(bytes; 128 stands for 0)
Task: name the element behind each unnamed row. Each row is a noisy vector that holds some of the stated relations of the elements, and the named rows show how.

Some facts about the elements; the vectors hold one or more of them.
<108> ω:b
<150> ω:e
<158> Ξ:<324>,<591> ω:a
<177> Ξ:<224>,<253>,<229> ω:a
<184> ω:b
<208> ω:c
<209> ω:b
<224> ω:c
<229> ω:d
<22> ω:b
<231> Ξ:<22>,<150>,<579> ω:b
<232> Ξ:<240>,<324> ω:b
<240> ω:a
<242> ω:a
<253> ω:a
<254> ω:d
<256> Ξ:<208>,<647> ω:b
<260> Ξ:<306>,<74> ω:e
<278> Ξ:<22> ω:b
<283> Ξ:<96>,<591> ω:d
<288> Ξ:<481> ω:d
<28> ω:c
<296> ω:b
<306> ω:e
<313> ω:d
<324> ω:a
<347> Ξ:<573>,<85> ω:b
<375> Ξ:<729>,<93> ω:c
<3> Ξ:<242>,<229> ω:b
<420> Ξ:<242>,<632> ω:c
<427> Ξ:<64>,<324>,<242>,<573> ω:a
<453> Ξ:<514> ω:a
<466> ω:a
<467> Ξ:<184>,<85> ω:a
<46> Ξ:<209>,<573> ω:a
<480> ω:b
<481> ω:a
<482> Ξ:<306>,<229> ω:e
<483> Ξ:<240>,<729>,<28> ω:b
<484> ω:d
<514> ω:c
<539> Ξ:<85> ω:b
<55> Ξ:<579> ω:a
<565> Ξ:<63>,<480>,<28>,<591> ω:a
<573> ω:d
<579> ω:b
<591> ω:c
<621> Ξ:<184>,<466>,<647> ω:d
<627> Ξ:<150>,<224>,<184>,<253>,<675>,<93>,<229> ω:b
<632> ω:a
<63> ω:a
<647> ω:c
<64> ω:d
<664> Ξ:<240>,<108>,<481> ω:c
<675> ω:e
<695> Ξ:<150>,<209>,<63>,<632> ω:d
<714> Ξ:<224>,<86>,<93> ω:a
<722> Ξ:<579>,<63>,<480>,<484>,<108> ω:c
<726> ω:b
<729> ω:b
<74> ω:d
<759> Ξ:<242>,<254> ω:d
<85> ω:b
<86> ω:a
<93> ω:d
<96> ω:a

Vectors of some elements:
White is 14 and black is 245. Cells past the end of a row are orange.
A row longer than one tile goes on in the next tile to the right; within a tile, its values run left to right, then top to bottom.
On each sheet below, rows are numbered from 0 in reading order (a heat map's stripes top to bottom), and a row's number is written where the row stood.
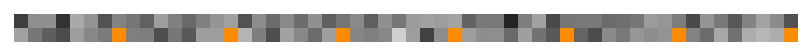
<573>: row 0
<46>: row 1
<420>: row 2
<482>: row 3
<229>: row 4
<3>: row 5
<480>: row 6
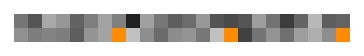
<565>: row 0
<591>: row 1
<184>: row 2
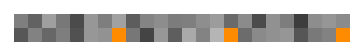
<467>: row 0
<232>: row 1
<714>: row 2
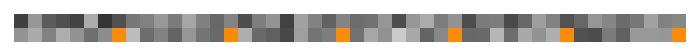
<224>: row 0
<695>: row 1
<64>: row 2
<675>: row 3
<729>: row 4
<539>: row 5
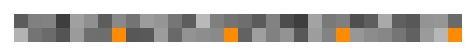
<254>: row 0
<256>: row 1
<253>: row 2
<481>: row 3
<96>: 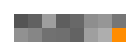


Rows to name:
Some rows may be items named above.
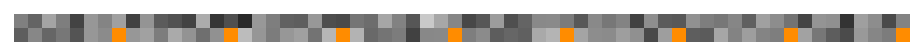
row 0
<467>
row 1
<224>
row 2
<28>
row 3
<453>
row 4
<324>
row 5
<375>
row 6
<627>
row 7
<573>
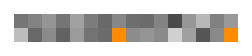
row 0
<695>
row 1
<306>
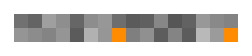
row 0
<55>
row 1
<632>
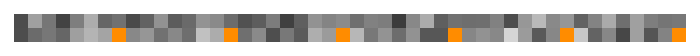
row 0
<85>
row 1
<63>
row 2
<242>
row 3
<74>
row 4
<306>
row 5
<283>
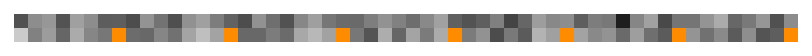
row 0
<484>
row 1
<209>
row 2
<209>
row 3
<483>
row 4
<242>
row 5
<229>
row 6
<621>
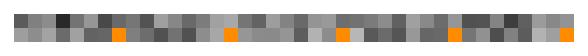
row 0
<93>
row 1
<427>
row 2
<55>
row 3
<759>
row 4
<242>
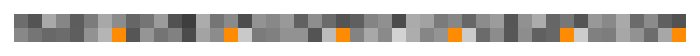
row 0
<158>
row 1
<466>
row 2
<664>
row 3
<150>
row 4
<313>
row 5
<722>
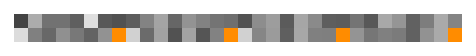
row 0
<514>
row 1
<288>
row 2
<484>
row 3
<565>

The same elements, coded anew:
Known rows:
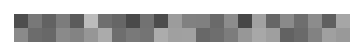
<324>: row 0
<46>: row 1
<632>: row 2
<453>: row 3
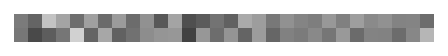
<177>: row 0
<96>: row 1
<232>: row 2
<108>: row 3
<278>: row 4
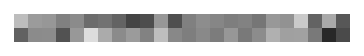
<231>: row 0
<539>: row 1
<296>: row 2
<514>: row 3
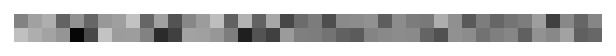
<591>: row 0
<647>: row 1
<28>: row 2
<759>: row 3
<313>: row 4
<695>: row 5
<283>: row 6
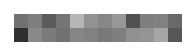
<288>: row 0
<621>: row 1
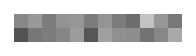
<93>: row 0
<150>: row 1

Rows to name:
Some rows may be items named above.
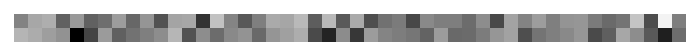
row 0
<591>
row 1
<63>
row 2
<3>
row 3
<722>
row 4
<759>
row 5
<632>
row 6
<93>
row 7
<664>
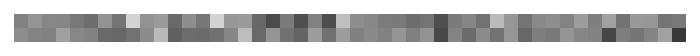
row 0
<256>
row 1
<627>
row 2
<627>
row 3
<158>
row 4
<209>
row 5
<483>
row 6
<729>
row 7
<229>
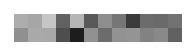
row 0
<722>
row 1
<573>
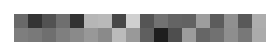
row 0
<427>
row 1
<420>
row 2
<565>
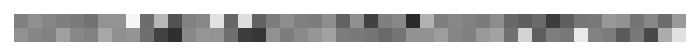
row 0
<256>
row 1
<224>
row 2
<375>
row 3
<184>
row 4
<242>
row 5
<184>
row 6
<467>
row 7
<55>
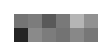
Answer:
<288>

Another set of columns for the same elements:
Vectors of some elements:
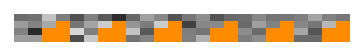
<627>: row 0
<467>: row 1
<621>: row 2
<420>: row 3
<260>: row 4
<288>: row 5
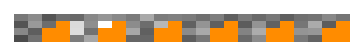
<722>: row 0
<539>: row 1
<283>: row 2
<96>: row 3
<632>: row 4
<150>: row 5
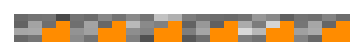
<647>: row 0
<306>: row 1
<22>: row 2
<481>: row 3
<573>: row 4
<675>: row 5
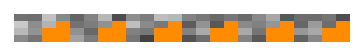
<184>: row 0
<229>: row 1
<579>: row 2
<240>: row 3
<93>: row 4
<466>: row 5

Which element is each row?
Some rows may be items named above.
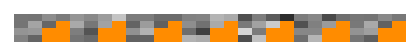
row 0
<150>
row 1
<483>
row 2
<28>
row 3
<3>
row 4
<467>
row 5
<427>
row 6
<150>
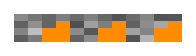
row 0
<324>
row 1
<375>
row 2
<46>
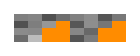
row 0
<427>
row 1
<664>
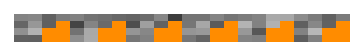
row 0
<591>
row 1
<242>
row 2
<224>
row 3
<150>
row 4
<256>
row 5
<324>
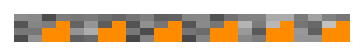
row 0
<158>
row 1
<28>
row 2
<55>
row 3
<565>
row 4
<256>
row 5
<759>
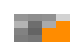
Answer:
<232>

